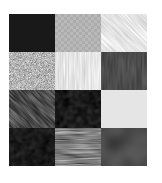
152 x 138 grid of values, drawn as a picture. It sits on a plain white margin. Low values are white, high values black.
It is made of 4 by 3 panels. Panel 1,1: very high, flat. Panel 1,2: low, checkered, faint in contrast. Panel 1,3: very low, slanting down to the right, faint in contrast. Panel 2,1: low, fine-grained. Panel 2,2: very low, streaked downward, faint in contrast. Panel 2,3: high, streaked downward, faint in contrast. Panel 3,1: high, slanting down to the right. Panel 3,2: very high, blotchy, faint in contrast. Panel 3,3: very low, flat. Panel 4,1: very high, blotchy, faint in contrast. Panel 4,2: middling, streaked across. Panel 4,3: high, smooth, faint in contrast.
